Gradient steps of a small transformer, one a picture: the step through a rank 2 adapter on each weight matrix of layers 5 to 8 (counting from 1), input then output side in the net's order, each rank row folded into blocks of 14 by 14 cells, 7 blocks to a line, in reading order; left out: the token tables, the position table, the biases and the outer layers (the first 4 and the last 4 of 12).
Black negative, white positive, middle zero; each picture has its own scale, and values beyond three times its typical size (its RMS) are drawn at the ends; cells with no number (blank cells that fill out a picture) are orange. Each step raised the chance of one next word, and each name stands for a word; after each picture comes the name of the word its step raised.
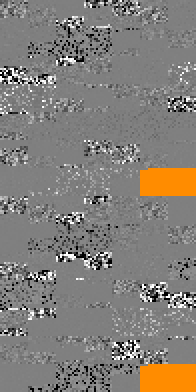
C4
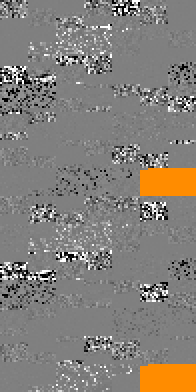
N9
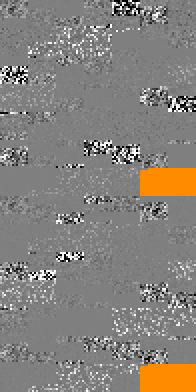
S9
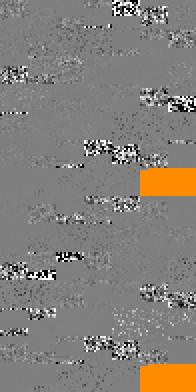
S9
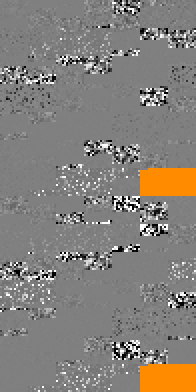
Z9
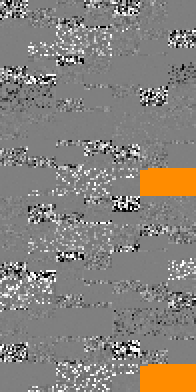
Z9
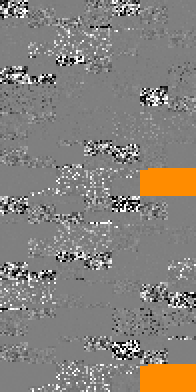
Z9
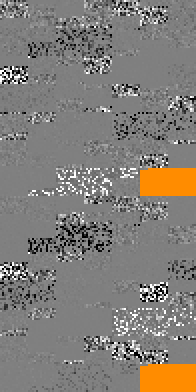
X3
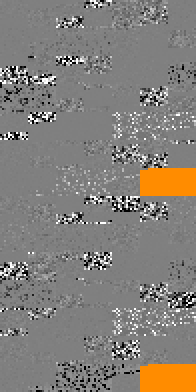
C4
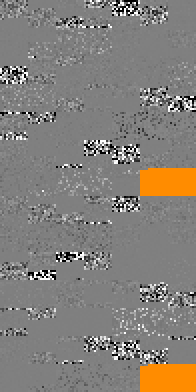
S9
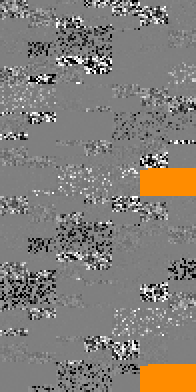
X3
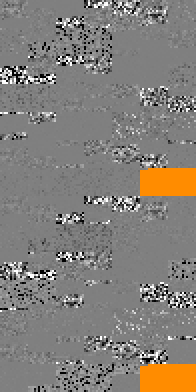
C4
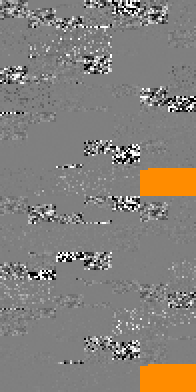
S9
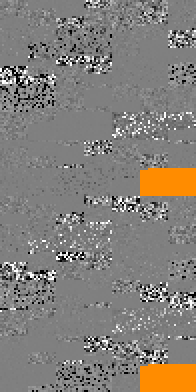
C4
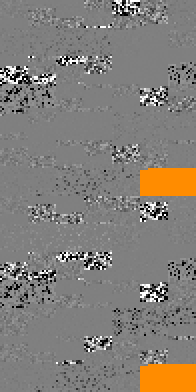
N9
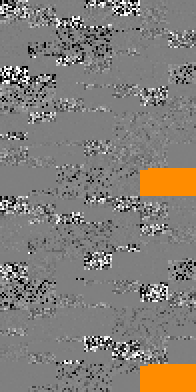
N9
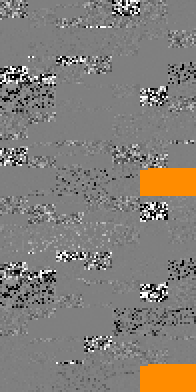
N9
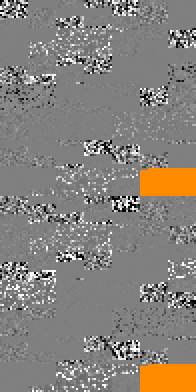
Z9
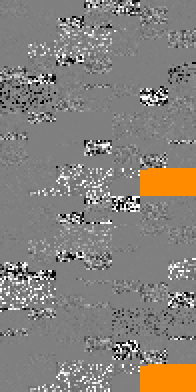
Z9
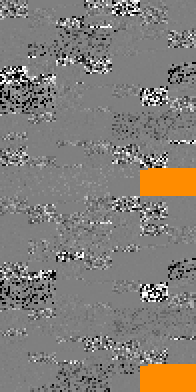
N9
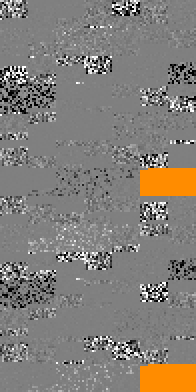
N9
